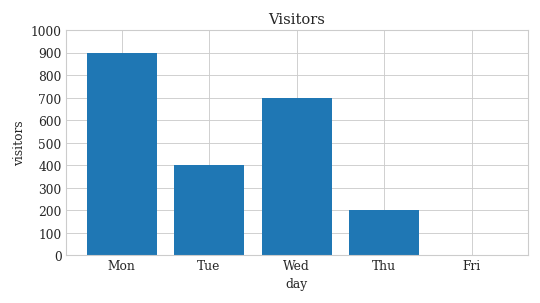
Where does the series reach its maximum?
Mon
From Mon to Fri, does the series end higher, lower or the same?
lower
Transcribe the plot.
Title: Visitors
x-axis: day, ticks Mon Tue Wed Thu Fri
y-axis: visitors, ticks 0 100 200 300 400 500 600 700 800 900 1000
Values:
900 400 700 200 0
